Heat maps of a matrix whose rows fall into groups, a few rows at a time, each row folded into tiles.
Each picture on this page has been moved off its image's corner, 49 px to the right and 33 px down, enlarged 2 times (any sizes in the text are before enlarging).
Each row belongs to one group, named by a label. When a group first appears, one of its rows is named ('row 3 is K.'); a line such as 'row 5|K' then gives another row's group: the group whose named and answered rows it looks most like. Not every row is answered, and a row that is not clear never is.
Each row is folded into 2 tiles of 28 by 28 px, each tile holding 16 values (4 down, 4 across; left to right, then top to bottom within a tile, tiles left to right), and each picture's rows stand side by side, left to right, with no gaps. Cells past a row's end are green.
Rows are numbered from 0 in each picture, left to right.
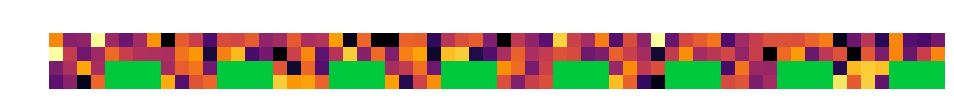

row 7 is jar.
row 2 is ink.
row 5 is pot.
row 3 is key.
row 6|pot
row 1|key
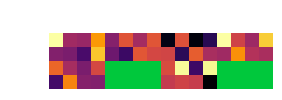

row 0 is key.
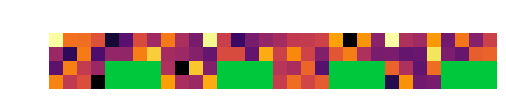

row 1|ink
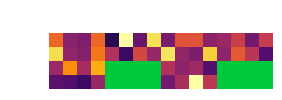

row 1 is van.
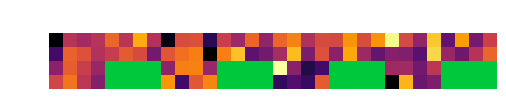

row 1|key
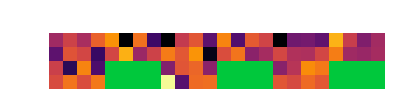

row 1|key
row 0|ink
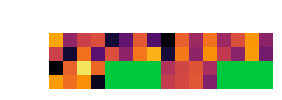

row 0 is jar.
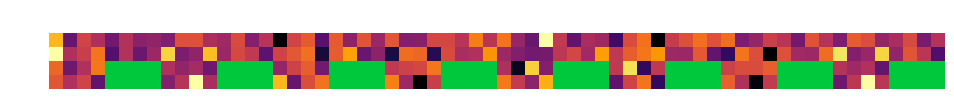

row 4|ink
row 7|van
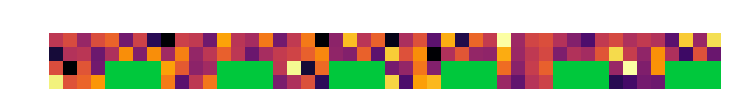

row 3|key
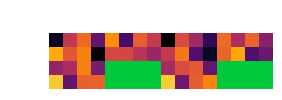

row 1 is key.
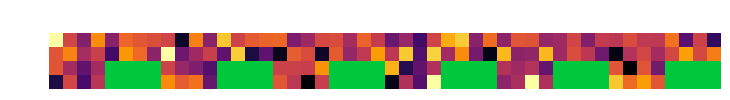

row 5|ink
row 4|van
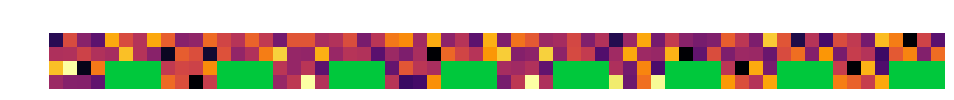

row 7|ink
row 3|pot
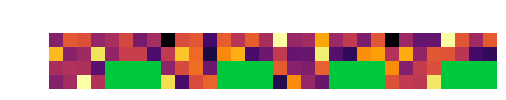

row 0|van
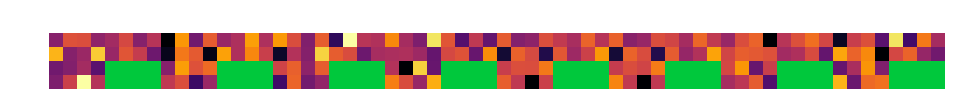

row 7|key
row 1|pot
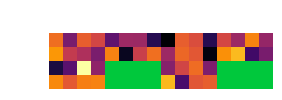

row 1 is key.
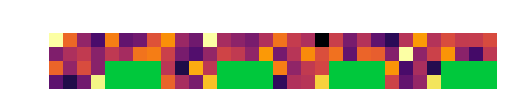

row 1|ink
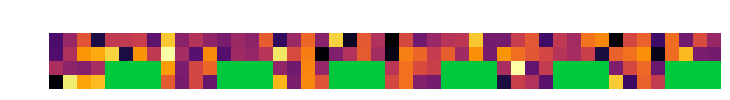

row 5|key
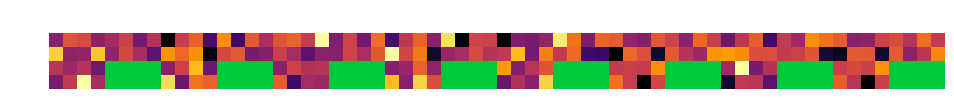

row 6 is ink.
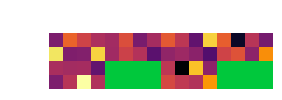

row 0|van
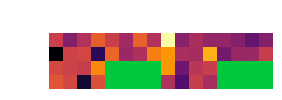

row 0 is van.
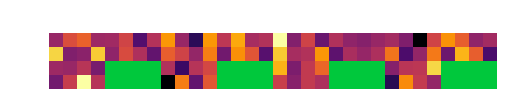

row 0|van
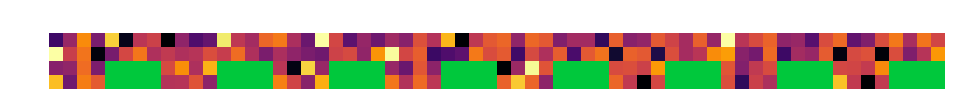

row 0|key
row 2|ink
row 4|jar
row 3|key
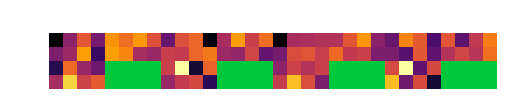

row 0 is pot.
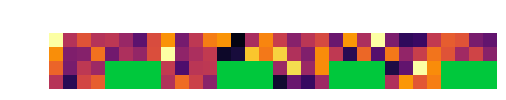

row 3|jar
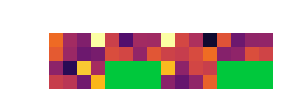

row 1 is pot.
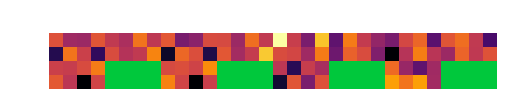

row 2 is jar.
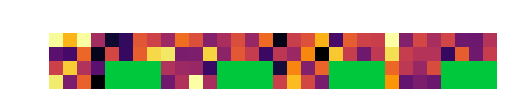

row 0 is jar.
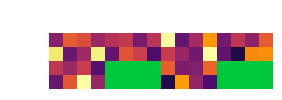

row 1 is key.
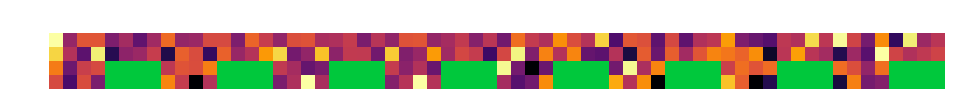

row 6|pot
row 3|van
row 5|jar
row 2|van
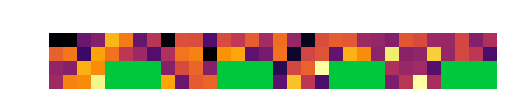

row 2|jar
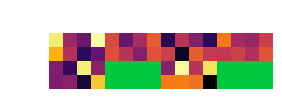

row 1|jar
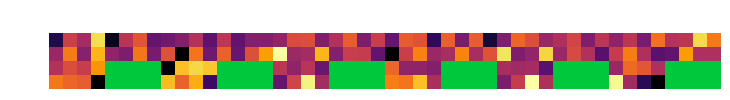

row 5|pot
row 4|van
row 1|jar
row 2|van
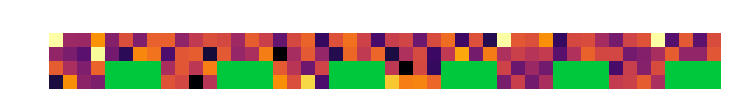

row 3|ink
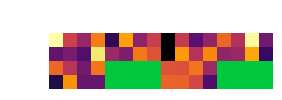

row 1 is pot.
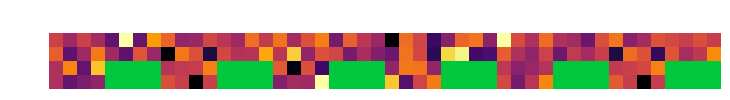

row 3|key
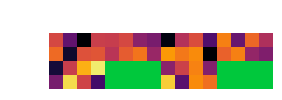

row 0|jar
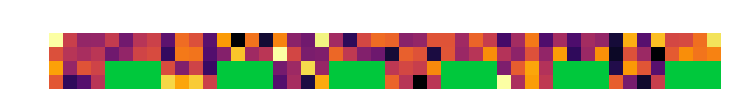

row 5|pot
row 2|ink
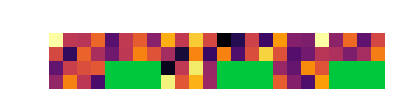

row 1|jar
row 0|jar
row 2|ink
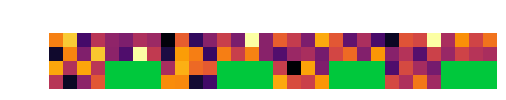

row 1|pot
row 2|ink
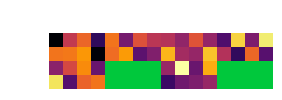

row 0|key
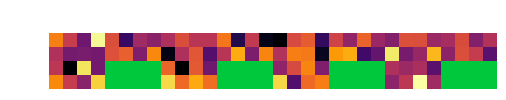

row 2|key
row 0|ink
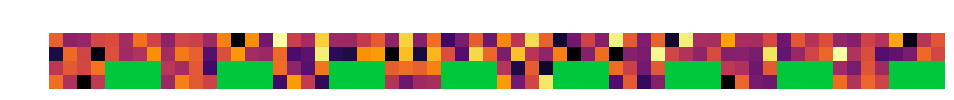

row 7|key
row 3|pot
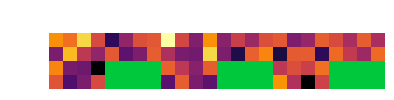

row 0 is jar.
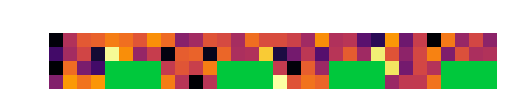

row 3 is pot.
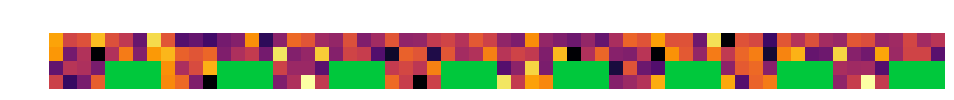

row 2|van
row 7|van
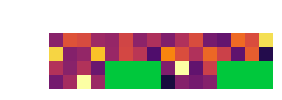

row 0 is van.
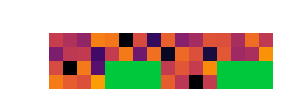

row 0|ink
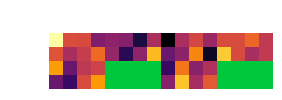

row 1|pot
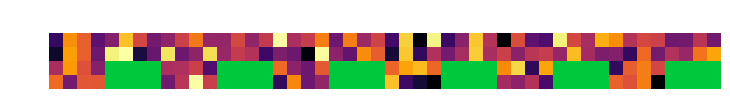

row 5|jar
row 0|key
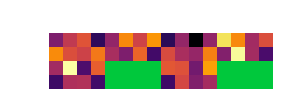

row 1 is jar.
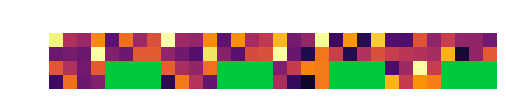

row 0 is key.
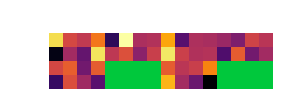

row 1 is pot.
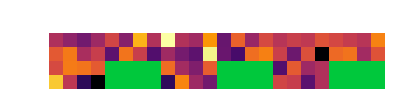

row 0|pot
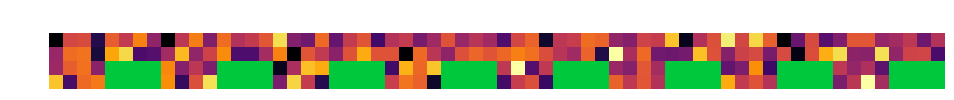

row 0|key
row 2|jar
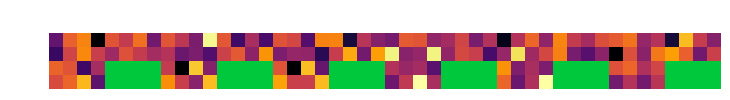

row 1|ink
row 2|ink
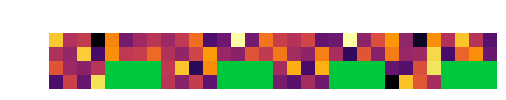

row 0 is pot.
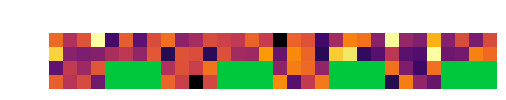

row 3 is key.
